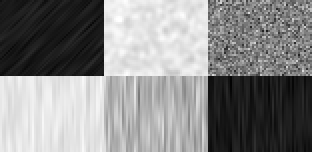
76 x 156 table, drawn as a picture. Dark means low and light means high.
It is made of 2 by 3 panels. Panel 1,1: very low, slanting up to the right, faint in contrast. Panel 1,2: very high, blotchy, faint in contrast. Panel 1,3: middling, fine-grained, strong in contrast. Panel 2,1: very high, streaked downward, faint in contrast. Panel 2,2: high, streaked downward. Panel 2,3: very low, streaked downward, faint in contrast.
